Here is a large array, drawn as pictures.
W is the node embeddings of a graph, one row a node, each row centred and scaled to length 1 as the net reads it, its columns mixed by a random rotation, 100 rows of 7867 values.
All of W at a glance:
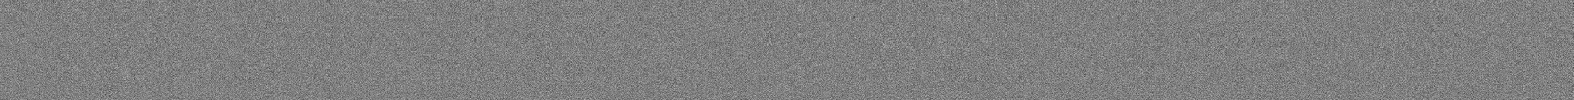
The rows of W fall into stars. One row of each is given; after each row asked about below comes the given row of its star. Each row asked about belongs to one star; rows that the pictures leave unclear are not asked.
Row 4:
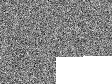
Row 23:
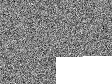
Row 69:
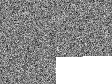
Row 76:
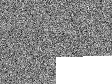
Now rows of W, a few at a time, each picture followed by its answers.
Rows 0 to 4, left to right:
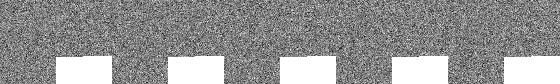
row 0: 69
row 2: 4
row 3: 76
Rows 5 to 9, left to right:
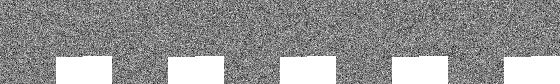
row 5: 76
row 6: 76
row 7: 4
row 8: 69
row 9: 76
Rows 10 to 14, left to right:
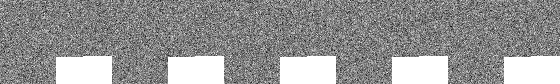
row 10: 76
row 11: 23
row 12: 4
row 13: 69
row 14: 69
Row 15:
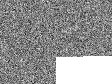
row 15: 4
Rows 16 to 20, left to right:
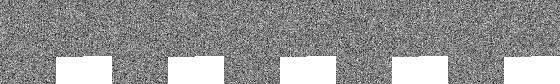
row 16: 23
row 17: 23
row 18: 23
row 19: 4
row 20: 4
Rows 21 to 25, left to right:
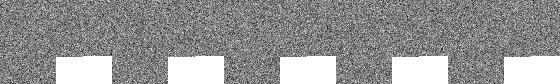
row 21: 69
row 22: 4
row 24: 76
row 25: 23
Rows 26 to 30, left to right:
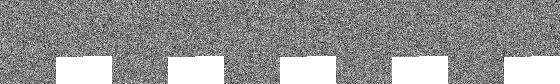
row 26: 23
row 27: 76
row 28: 69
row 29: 4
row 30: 23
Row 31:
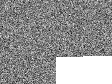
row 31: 69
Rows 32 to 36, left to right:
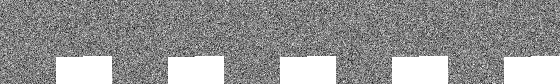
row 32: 69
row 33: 76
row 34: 76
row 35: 76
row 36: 76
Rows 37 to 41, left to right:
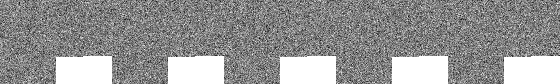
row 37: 4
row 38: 23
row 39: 4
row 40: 4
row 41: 23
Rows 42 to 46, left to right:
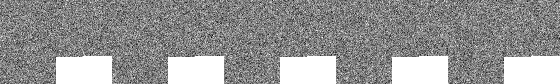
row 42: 23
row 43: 69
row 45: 69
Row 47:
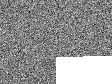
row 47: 23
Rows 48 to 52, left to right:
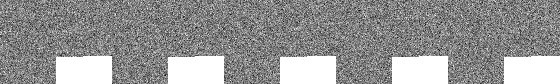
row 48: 4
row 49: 76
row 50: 4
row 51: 69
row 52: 4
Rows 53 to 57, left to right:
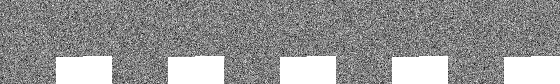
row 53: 69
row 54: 4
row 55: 4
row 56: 69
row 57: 4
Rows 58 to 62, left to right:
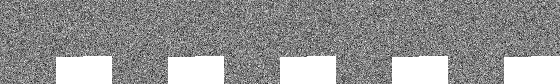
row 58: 4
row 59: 69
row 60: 76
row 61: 23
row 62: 69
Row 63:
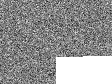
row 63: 76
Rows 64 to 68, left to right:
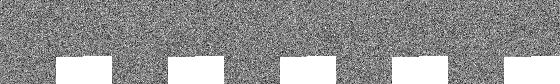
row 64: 23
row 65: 23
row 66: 23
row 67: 76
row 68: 76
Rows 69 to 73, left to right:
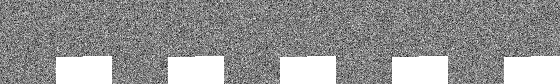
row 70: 69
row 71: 76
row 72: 23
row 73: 69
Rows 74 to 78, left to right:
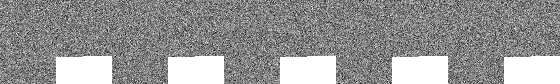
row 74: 76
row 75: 69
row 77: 23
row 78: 23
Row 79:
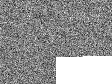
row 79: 23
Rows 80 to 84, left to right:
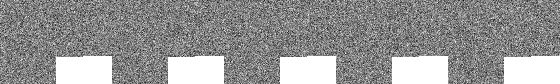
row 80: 4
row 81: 69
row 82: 23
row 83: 4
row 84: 76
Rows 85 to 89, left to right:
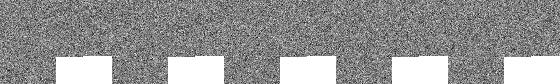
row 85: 69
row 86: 69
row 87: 23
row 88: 69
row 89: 76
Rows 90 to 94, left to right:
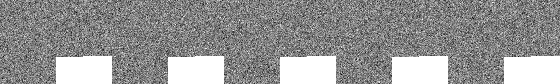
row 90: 69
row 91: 23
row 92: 76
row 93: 4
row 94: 69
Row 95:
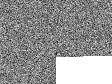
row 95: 23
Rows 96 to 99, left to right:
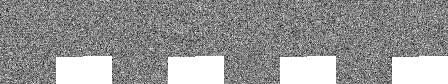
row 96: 76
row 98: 69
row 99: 23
